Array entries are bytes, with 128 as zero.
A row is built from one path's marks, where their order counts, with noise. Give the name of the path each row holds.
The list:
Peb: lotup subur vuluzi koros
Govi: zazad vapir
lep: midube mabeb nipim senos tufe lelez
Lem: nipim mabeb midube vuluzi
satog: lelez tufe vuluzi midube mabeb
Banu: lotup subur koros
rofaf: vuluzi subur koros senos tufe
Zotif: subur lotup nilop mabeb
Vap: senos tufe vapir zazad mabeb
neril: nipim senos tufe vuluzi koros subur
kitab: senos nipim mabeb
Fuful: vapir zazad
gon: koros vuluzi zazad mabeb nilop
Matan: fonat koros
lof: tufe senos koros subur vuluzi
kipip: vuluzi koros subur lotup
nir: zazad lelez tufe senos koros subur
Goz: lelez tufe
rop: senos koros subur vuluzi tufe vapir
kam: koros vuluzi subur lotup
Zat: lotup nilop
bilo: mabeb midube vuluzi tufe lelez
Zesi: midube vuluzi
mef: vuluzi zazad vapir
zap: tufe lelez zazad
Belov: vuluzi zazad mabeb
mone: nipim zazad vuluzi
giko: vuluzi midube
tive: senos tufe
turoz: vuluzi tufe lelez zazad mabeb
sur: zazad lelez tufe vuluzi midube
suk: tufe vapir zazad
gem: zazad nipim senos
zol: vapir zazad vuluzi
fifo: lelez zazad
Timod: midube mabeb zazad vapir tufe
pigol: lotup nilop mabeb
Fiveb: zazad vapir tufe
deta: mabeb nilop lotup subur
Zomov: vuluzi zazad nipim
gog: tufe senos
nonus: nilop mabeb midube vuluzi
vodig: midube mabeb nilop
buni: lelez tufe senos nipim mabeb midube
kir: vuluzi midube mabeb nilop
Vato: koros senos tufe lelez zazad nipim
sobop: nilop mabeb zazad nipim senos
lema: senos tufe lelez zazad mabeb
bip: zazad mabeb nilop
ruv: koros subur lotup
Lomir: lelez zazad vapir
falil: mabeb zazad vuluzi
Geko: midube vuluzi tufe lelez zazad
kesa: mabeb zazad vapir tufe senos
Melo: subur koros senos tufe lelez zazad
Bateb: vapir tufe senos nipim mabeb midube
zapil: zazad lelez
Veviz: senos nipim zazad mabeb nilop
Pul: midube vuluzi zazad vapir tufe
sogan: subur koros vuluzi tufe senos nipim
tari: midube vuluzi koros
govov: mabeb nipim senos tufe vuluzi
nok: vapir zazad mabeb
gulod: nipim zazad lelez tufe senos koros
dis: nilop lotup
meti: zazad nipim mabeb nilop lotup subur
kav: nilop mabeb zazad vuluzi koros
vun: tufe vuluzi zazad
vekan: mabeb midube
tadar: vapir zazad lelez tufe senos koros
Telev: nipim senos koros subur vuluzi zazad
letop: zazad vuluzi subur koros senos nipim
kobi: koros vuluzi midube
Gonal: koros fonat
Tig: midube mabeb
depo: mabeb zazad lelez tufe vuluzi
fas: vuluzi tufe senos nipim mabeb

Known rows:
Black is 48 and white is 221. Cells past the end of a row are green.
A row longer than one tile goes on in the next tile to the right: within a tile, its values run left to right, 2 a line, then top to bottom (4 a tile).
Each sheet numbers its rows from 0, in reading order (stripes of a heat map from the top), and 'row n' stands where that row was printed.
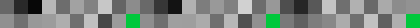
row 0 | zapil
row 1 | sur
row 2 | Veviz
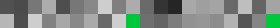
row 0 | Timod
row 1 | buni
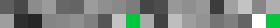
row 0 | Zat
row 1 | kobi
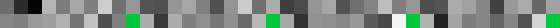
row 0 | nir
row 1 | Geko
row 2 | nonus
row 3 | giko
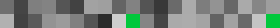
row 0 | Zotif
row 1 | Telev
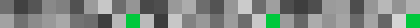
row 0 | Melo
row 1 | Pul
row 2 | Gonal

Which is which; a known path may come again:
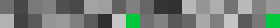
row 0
Zotif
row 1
lema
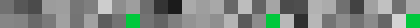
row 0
lof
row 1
buni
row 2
Zesi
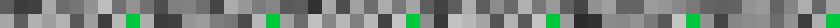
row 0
letop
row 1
Banu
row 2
kesa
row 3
mone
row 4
Zat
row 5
turoz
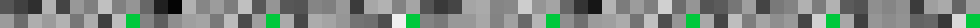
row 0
bip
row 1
fifo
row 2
kam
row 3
Vato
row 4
sur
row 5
vekan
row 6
rofaf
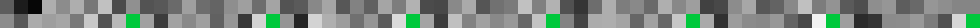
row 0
Lomir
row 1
Belov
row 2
Lem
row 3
lep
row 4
Telev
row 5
nonus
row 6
pigol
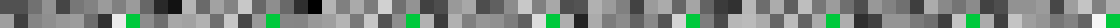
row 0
deta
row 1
zapil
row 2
nir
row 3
vodig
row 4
giko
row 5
gulod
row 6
Peb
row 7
kobi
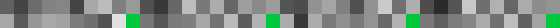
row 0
ruv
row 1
kitab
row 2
Geko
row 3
Veviz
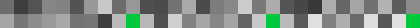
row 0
Melo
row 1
Timod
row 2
nok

